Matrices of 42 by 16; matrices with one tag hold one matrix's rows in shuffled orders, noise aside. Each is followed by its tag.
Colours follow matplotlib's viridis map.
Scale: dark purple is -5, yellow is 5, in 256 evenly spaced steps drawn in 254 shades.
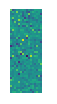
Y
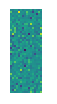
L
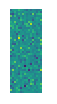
L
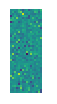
Y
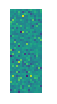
Y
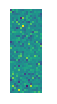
Y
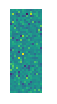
Y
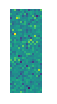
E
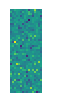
E
